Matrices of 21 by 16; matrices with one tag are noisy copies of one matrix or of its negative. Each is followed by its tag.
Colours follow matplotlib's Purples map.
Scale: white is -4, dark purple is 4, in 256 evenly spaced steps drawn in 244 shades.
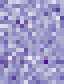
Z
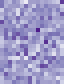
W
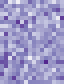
Z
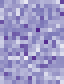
W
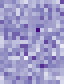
W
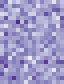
Z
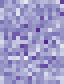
W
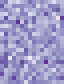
Z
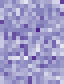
W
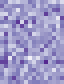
Z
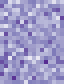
Z
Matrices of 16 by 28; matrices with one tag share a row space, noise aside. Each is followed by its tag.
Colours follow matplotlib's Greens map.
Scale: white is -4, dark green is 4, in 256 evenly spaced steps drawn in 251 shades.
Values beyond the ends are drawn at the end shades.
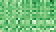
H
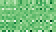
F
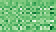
H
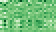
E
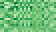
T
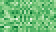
T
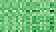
H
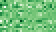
E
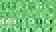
F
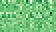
F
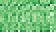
H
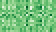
F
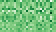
F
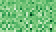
F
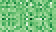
F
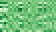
E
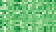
E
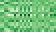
T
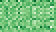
H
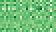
F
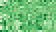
E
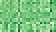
H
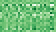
H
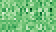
F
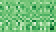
H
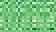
H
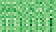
F
